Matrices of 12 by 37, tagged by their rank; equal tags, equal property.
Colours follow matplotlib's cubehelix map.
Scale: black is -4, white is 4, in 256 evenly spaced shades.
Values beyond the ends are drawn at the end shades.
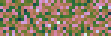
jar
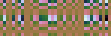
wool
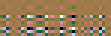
wool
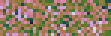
jar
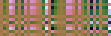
wool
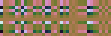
wool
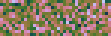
jar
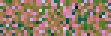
jar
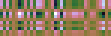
wool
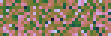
jar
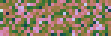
jar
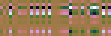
wool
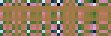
wool
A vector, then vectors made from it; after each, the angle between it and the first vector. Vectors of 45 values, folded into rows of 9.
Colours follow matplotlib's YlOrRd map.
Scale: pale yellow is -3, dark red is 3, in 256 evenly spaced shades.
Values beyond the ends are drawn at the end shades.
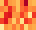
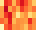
partly aligned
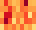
nearly parallel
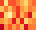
nearly opposite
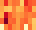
partly aligned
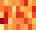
partly aligned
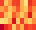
nearly opposite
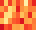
nearly opposite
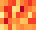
partly aligned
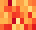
partly opposed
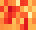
partly aligned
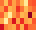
nearly opposite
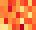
partly aligned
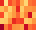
nearly opposite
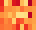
partly opposed
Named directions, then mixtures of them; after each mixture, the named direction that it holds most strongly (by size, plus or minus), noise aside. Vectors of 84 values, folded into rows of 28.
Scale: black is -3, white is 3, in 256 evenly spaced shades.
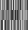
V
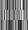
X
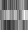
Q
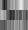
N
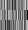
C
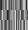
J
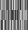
V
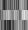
Q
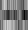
Q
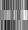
Q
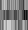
Q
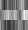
Q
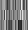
X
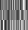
J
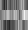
Q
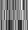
X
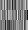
C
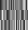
J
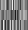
V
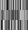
V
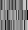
C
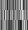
X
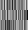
C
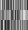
V
